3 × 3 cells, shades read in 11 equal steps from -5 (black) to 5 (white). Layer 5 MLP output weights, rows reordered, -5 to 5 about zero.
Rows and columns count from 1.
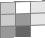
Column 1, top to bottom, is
3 3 1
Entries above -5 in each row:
3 3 3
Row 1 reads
3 5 4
